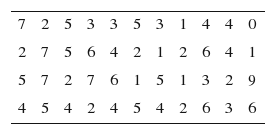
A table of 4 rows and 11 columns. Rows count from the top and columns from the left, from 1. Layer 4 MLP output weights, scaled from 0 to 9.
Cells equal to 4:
8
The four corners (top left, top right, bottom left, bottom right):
7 0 4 6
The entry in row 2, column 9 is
6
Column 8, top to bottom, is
1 2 1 2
